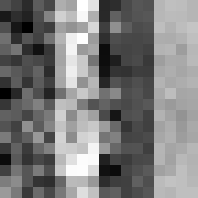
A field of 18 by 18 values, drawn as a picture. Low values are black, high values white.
Streaks run downward. Stripes running up and down repeat 2 times from left to right. A vertical seam about 60% of the way across splits the table, and the right part is calmer.
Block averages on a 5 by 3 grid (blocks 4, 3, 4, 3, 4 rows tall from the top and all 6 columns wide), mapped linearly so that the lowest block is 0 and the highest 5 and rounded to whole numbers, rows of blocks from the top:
045
024
134
254
145
